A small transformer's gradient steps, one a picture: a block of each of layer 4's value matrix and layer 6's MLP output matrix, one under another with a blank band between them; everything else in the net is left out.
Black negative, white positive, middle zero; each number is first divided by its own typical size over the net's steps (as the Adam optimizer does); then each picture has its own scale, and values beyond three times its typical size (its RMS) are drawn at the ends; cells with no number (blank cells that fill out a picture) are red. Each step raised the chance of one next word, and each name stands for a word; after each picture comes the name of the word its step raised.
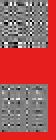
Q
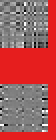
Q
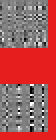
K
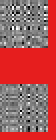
K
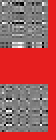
Q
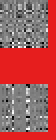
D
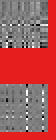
D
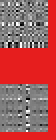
Q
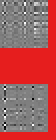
Q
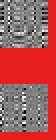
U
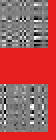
U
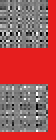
U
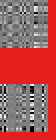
K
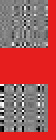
K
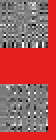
D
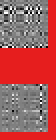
K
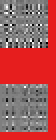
D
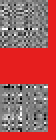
U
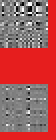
Q
